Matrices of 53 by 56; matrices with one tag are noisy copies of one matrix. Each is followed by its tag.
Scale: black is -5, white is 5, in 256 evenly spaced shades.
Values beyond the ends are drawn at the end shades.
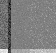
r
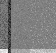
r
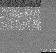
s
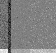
r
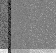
r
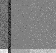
r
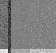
r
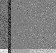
r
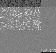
s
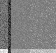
r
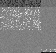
s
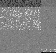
s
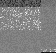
s
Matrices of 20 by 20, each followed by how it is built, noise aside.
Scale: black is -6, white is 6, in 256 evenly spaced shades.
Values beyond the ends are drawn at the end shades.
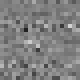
uneven rows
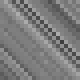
Toeplitz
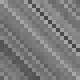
Toeplitz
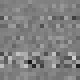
uneven rows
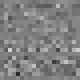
uneven rows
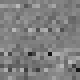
uneven rows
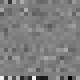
uneven rows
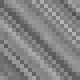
Toeplitz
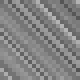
Toeplitz
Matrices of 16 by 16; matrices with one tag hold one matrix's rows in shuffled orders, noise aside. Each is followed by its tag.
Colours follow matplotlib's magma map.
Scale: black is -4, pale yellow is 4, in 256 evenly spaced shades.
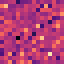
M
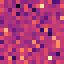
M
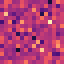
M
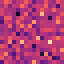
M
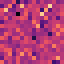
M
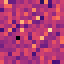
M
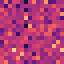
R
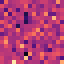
R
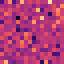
M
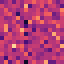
R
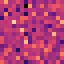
R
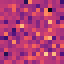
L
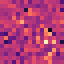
L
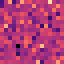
M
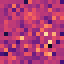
L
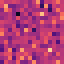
M
